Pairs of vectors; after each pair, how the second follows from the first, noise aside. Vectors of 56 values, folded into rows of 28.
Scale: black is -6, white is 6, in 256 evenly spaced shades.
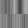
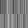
shuffled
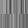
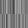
shuffled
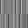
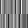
scaled up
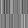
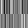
scaled up
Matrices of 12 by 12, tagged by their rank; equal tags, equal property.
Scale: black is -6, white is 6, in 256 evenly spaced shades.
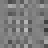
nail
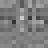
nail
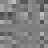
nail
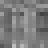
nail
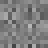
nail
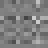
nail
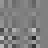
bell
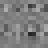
nail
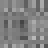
nail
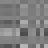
bell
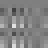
bell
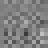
nail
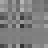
bell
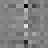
nail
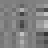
bell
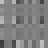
bell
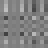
bell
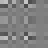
bell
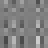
bell
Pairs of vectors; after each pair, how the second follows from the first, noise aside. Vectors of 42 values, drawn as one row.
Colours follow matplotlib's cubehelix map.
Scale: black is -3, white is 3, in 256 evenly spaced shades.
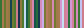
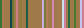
partly zeroed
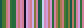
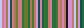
wrapped around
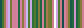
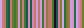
negated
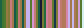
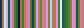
wrapped around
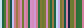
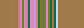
partly zeroed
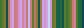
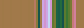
partly zeroed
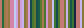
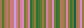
shrunk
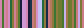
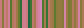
shrunk
